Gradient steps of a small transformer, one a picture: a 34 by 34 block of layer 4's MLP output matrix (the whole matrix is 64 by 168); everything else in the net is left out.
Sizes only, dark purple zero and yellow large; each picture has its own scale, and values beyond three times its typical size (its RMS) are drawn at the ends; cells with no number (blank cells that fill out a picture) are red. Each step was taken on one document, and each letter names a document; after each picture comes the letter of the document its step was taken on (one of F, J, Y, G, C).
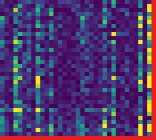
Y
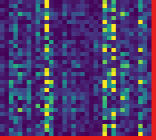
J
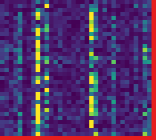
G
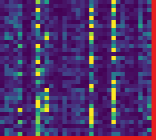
G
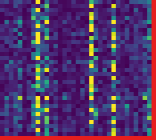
G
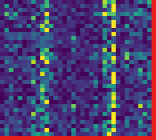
J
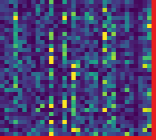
Y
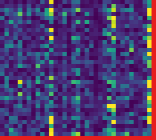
Y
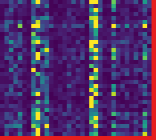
G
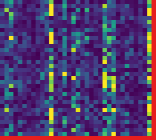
Y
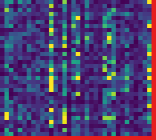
Y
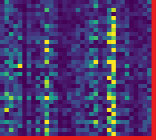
J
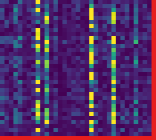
G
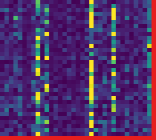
G
